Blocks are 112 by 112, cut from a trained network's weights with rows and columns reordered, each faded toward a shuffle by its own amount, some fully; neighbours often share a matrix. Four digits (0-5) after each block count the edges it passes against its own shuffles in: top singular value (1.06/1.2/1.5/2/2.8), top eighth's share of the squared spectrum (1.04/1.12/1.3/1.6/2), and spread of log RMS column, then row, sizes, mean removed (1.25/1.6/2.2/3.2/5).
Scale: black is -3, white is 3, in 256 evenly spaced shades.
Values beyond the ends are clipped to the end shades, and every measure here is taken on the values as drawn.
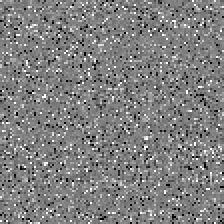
1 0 0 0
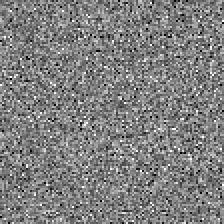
3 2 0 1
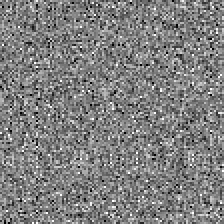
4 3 2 1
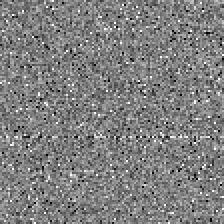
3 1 0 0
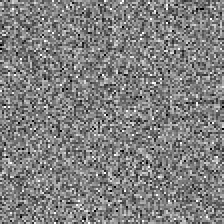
2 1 0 0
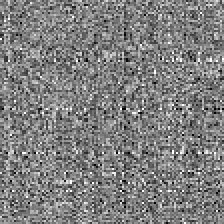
4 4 1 3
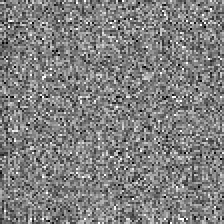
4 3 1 2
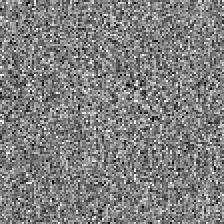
3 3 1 1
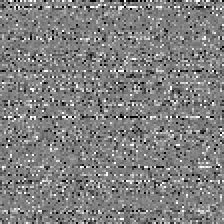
4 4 1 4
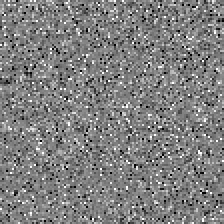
2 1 0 1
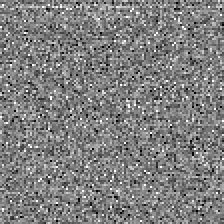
1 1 0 0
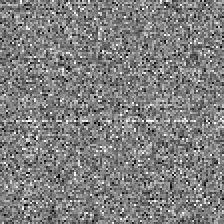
2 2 1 1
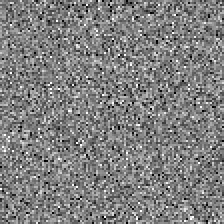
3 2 1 0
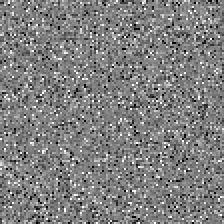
2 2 0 2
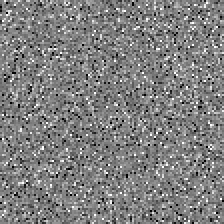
0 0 0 0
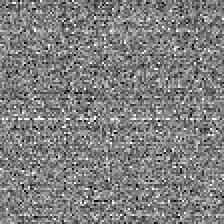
3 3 1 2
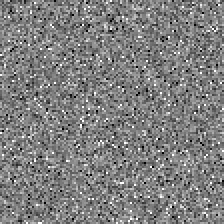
0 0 0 0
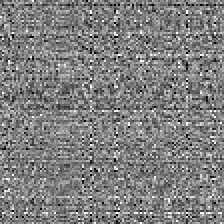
4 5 3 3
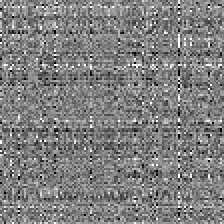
4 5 4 3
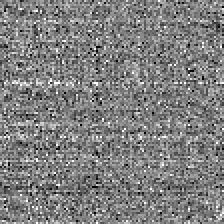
3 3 2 2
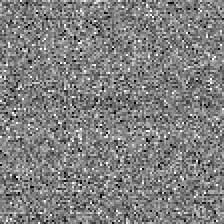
2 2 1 0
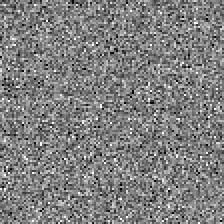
0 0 0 0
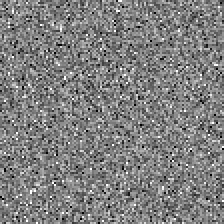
0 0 0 0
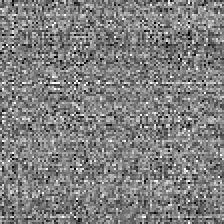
4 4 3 2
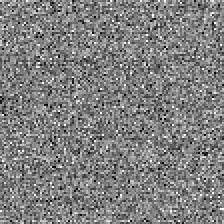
2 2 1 0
